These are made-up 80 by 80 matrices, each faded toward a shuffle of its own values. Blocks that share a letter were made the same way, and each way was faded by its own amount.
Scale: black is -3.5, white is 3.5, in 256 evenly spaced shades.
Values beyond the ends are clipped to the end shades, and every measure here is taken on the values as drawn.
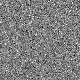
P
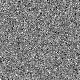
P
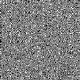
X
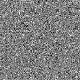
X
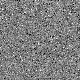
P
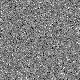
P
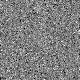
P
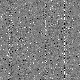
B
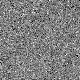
P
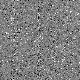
B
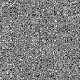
X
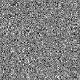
X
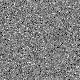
P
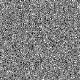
X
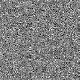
X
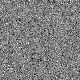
P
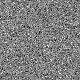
P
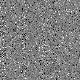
B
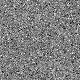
P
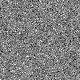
P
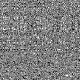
X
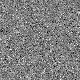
P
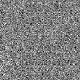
X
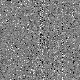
B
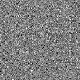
X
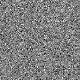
X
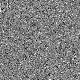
P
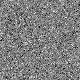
P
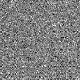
X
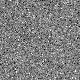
P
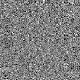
X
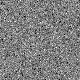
P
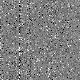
B
